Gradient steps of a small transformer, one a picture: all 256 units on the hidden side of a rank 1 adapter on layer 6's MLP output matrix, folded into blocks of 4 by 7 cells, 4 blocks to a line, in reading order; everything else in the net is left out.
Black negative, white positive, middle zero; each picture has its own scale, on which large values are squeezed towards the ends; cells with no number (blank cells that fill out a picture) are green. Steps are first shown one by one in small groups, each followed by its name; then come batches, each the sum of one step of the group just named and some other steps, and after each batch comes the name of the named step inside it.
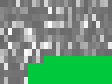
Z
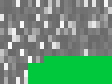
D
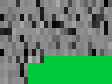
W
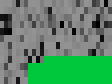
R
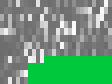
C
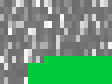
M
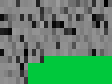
W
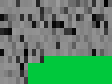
W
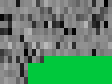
Z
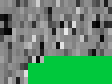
R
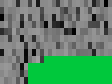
W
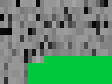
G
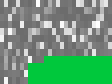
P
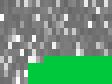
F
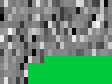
P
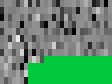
F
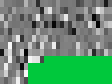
F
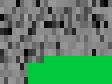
G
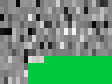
G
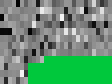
G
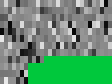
P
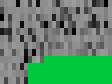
G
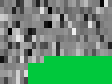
F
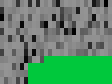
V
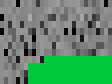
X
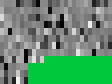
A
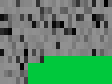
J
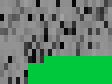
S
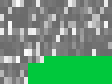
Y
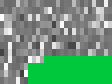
X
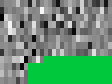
V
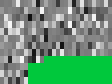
S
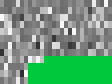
S
